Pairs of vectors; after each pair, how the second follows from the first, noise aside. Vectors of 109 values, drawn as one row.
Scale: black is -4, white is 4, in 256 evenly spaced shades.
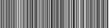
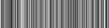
shuffled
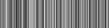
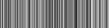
shuffled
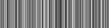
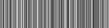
shuffled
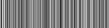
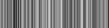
shuffled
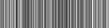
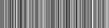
sign-scrambled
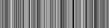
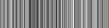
sign-scrambled
